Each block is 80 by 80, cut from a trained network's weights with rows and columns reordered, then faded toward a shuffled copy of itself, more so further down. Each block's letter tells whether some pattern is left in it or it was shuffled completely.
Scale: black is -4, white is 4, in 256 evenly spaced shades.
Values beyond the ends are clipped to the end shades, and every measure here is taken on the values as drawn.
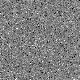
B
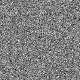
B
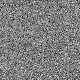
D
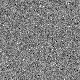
D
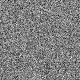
D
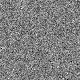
D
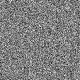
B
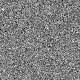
D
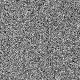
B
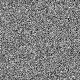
D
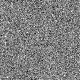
D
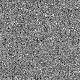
B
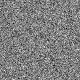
D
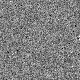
D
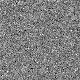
B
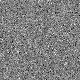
D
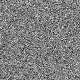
B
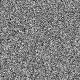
D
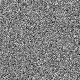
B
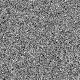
B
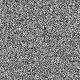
D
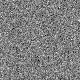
D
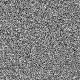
B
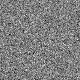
D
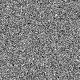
B
